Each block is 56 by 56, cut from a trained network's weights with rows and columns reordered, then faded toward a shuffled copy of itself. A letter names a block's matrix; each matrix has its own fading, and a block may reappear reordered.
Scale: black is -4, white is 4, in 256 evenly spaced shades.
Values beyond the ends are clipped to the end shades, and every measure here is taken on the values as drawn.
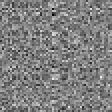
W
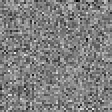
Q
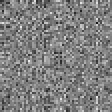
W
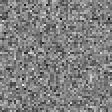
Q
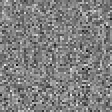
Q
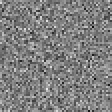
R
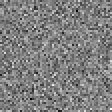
Q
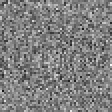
R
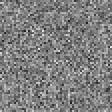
R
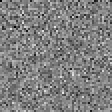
Q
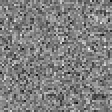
Q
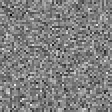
R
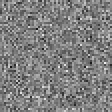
Q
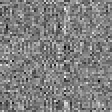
W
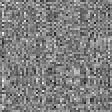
W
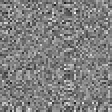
W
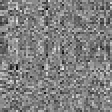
W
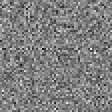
Q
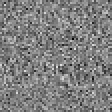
Q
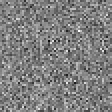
Q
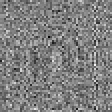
W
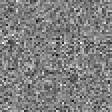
Q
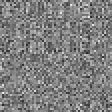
W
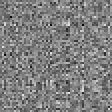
W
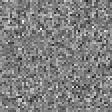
Q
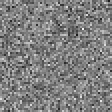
R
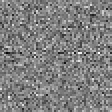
Q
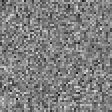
R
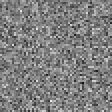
R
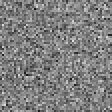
R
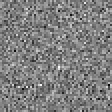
Q
